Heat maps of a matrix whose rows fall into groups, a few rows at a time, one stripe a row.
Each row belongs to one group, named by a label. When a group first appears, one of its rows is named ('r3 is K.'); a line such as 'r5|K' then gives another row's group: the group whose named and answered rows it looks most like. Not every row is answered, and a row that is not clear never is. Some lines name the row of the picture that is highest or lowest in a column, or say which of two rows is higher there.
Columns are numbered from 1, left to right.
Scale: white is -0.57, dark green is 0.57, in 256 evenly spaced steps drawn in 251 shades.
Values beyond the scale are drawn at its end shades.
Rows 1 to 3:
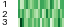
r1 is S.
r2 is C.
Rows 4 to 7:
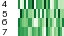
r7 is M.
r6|C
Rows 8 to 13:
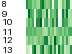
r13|S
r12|M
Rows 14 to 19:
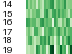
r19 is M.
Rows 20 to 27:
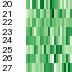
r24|M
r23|C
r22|S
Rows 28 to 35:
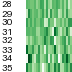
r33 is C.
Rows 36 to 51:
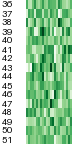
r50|C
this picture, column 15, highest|46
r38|S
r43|S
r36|S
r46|M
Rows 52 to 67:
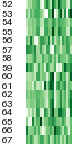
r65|S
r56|C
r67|C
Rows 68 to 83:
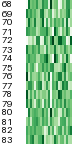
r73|C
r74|M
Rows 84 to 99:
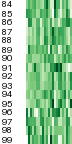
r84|M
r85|M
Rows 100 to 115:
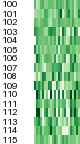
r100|S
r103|M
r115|M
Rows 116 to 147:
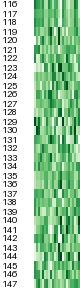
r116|M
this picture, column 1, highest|129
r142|M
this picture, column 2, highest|130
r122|S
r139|C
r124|M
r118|M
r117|M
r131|M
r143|S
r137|M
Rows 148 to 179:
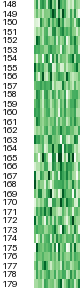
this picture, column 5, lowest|154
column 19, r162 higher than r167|No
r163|M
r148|S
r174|S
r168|C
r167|S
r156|S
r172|C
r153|M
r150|S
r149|M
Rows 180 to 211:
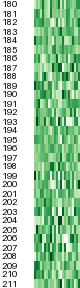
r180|S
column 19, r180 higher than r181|Yes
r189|M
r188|C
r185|M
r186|C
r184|C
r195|M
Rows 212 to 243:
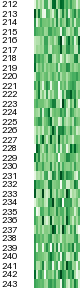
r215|M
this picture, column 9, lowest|239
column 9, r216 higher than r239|Yes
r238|M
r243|M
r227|S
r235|S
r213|C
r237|M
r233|S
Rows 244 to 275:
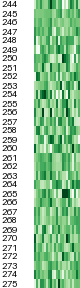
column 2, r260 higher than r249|Yes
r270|S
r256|S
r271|C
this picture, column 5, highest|256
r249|S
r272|C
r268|C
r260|C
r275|S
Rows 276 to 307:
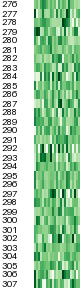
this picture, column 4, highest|293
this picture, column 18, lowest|297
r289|M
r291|C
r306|C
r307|C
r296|S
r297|M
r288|C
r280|S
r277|S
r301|M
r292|S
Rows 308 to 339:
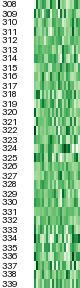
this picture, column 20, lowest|324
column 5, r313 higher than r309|Yes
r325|M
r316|S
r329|M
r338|S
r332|S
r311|C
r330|M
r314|M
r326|S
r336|C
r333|C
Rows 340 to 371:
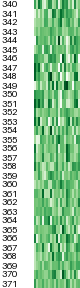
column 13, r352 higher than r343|No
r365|M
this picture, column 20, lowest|349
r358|C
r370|M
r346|M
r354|S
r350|M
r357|S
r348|M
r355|S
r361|S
